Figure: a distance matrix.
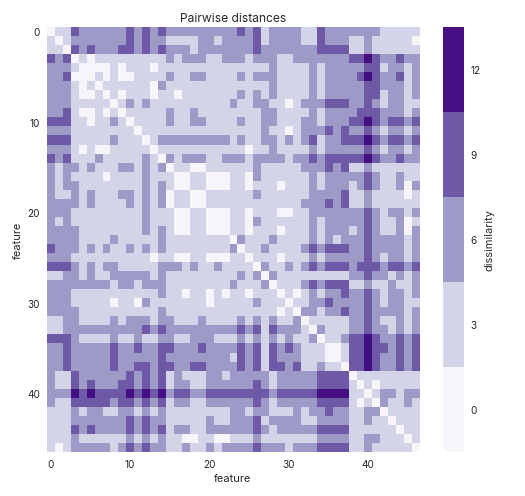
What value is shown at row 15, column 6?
3
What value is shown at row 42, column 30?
3
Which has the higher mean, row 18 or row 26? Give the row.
26
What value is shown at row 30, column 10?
3
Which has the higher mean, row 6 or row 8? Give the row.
8
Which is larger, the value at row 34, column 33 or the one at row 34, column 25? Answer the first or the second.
the first
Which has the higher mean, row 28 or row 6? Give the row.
28
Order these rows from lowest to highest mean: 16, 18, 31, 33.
16, 18, 31, 33
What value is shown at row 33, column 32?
3
